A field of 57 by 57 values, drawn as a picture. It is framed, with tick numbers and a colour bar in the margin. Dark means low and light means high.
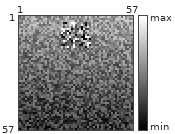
No single row or column stands out from its neighbours. There is an overall slope up to the top. The top middle is the roughest part. Fine speckle covers the field. On average the colour sits 40% of the way up the scale. In the top middle lies a patch that is rougher than the rest. No regular stripes run through it.
